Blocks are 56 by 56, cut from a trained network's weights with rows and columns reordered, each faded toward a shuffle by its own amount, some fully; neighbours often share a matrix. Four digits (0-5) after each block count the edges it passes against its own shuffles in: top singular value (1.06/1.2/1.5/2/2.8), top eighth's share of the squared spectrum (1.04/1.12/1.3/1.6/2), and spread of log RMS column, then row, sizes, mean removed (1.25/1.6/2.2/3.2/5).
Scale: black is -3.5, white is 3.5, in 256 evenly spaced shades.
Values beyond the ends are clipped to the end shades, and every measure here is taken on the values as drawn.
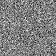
1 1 0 0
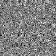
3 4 2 2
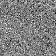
1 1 0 0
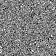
0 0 0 0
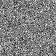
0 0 0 0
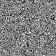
1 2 0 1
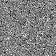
0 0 0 0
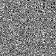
2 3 2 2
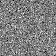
0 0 0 0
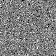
0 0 0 0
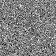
0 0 0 0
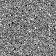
1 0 0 0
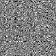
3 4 2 2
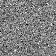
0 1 0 0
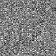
3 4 2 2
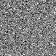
1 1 0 0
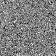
1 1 0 0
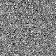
2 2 1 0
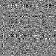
3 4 2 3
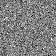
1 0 0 0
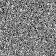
1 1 0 0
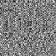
3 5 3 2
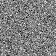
1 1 0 0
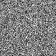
2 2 0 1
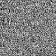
3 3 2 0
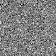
2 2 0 1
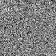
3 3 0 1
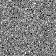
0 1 0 0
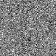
3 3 1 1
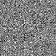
3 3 1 1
